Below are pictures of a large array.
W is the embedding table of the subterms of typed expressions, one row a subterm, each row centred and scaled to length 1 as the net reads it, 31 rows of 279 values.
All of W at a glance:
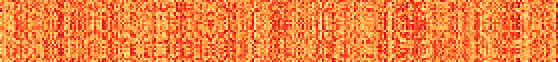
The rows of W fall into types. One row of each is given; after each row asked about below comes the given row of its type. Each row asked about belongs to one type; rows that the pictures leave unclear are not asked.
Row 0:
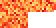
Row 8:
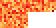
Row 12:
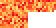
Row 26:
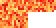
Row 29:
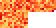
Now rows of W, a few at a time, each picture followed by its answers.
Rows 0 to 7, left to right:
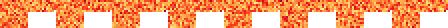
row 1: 12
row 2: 8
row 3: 26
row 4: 8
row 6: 29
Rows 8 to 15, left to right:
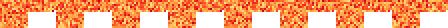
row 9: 26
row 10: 12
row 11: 29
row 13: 12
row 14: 12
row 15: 29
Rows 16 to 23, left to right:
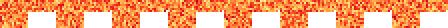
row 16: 26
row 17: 26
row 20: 8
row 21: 8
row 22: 29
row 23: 29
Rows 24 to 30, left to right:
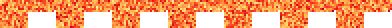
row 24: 26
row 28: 8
